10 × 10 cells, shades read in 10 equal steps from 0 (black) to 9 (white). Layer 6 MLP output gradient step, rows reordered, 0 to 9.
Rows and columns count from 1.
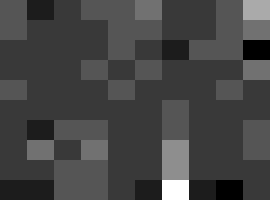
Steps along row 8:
up down up down same up down same up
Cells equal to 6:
1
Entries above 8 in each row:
0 0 0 0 0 0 0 0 0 1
